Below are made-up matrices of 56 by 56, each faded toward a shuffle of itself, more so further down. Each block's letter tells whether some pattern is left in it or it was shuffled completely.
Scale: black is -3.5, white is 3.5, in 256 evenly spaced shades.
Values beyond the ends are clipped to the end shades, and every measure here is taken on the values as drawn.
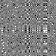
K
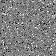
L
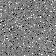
L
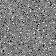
L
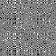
K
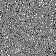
L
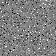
L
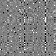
K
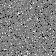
L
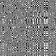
K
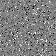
L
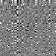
K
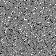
L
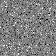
L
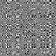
K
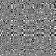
K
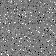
L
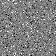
L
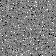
L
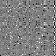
K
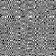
K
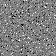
L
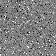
L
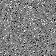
L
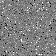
L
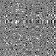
K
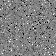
L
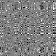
K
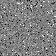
L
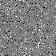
L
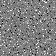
L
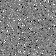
L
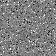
L
